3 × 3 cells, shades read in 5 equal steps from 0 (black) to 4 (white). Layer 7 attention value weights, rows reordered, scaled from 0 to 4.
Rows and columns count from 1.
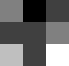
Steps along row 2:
same up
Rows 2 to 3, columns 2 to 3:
1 2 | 1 4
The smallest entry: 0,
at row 1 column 2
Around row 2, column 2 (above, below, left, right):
0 1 1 2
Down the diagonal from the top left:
2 1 4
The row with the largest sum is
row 3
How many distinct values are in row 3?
3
